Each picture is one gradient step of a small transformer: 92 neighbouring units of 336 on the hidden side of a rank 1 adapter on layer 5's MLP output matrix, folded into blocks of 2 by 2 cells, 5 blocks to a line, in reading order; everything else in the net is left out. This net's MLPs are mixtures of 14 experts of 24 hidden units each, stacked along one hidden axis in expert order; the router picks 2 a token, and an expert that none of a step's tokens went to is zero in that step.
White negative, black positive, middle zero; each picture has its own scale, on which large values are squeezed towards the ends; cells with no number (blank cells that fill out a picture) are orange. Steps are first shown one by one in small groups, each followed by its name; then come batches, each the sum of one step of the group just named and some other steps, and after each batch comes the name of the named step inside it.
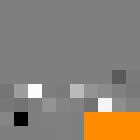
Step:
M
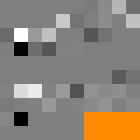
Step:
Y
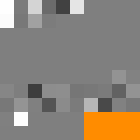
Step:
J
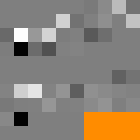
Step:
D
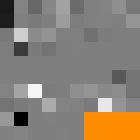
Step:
Y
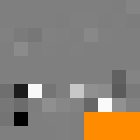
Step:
M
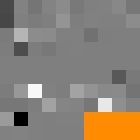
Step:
M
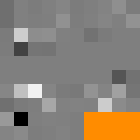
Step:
D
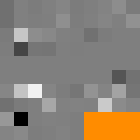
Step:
Y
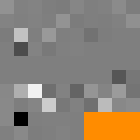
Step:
D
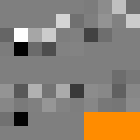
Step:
Y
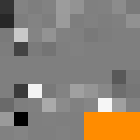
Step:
J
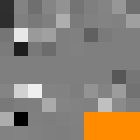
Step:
D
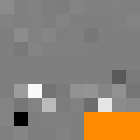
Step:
M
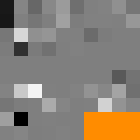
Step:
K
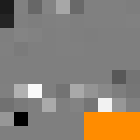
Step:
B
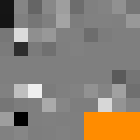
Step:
K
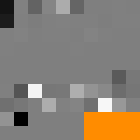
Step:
B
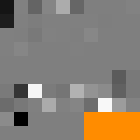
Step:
B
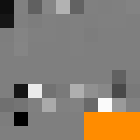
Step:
B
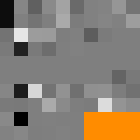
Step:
K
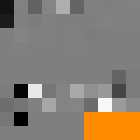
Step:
B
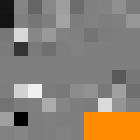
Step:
K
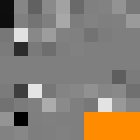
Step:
K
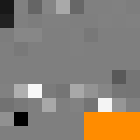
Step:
B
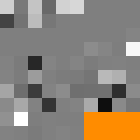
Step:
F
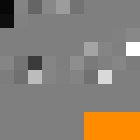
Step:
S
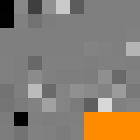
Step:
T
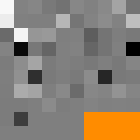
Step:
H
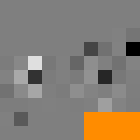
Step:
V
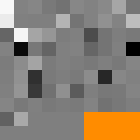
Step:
H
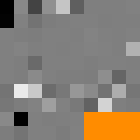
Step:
T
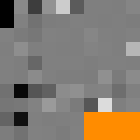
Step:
T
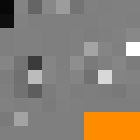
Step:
S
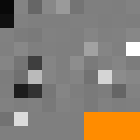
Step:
S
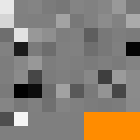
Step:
H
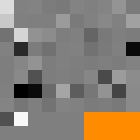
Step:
H
